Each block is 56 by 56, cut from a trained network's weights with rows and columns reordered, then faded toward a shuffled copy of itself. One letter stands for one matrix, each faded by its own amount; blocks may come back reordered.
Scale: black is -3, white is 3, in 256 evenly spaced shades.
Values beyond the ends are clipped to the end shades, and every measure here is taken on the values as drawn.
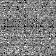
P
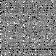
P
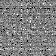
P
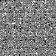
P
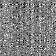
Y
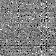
P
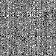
Y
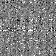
Y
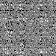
P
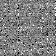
P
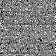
P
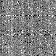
Y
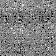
P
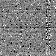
P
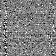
P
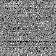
P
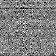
P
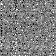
P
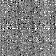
Y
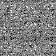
P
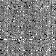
Y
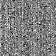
Y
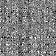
Y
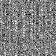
Y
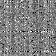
Y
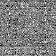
P
